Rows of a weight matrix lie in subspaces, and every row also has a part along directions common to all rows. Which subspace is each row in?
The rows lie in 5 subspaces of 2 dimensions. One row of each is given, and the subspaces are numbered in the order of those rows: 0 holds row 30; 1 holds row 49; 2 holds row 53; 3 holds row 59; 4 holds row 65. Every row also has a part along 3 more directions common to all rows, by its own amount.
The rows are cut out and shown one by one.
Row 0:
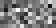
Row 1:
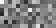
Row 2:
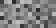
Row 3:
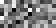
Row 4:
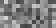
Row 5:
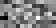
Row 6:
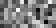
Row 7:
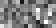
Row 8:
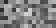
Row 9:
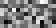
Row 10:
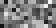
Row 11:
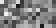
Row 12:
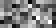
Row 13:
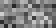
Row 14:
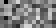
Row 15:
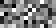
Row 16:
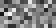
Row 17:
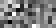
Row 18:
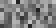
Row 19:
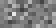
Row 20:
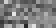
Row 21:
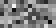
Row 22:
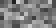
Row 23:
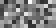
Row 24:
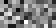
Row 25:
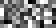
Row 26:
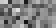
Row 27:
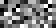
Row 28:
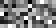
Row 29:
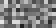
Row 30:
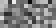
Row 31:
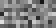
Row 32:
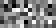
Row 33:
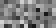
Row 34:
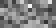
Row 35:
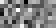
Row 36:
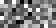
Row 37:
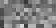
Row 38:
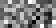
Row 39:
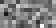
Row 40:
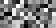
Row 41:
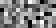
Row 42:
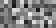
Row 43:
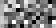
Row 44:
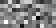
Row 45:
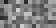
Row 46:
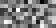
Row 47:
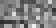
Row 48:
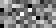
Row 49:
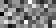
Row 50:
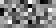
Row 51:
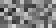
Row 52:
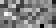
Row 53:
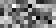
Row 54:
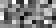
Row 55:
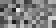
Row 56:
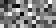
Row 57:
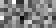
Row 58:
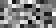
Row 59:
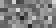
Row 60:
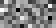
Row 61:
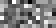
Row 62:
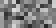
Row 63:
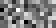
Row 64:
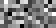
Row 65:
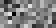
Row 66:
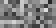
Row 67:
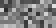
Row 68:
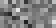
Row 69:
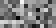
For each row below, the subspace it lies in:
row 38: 1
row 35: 0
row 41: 2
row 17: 4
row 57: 3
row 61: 0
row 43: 1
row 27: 3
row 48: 4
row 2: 0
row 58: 0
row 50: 3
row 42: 2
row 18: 3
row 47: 4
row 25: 1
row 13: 2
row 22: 3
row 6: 3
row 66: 4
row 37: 4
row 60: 3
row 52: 0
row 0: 3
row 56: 4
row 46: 0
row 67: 2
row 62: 3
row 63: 1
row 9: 0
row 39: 0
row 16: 1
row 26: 0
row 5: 2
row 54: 3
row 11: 0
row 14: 2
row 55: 1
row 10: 3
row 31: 1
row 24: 1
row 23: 4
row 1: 0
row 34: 3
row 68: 0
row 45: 2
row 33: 4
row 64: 1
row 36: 0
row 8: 2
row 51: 1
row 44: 0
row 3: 0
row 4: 2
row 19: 4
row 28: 1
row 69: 4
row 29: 1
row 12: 2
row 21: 2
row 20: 4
